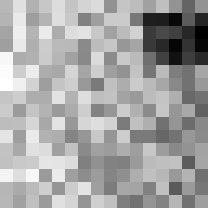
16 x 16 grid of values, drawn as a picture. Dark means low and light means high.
The field climbs toward the left. The halves do not mirror each other. The top right is the ninth with the lowest average. Most values sit high, with a long tail of low ones. In the top right lies a patch that is lower than the rest.
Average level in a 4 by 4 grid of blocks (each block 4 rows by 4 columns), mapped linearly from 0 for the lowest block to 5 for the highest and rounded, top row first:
5 5 3 0 | 5 4 4 2 | 5 4 4 3 | 5 4 3 3
